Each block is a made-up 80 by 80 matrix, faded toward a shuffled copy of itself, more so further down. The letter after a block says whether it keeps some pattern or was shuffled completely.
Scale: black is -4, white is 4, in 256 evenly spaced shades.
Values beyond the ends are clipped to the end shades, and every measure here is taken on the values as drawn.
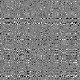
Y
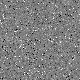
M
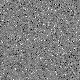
M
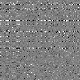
Y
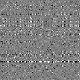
Y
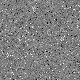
M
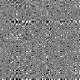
Y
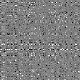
Y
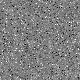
M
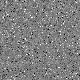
M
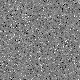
M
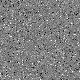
M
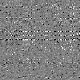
Y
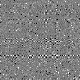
Y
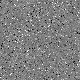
M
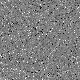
M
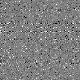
Y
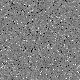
M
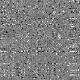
Y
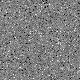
M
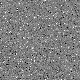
M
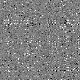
Y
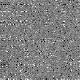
Y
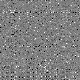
Y
